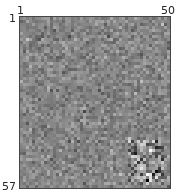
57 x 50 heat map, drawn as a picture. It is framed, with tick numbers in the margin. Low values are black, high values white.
Fine speckle covers the field. A few values lie far out on both sides of the bulk. There are no regular stripes. No overall slope runs across the table. In the bottom right lies a patch that is rougher than the rest. Values change most from cell to cell in the bottom right. The halves do not mirror each other.
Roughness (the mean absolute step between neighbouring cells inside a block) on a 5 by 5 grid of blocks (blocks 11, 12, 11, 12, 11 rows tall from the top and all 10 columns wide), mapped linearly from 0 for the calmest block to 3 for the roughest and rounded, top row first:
00000 | 00000 | 00000 | 00011 | 00013
